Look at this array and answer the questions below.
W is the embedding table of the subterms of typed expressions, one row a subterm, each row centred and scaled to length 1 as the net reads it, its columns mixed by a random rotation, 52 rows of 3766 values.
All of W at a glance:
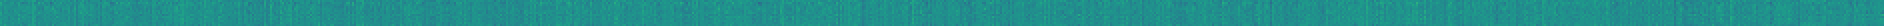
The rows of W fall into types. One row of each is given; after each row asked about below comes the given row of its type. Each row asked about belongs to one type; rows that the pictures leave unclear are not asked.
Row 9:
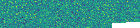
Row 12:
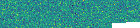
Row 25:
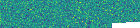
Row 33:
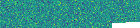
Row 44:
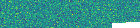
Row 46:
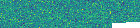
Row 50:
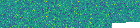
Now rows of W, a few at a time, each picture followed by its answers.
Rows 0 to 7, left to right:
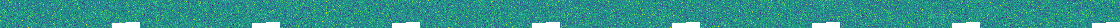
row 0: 33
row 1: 12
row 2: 50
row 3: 33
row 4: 44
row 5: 50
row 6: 46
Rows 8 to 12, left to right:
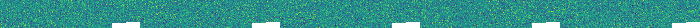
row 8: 50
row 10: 9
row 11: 44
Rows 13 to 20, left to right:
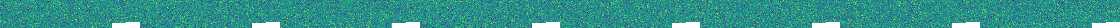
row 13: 33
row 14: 25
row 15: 50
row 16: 25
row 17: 33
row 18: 44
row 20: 12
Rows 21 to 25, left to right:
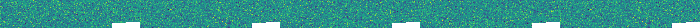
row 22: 25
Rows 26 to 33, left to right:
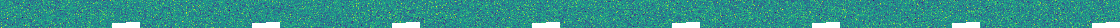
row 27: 50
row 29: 9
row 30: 9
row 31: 46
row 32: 12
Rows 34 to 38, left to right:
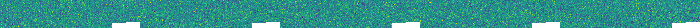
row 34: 50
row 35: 12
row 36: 9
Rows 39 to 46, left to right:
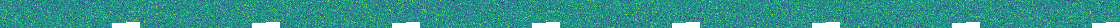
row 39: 46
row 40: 9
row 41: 25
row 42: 12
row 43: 44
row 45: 50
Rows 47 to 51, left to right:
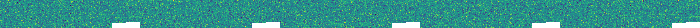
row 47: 33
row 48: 44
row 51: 33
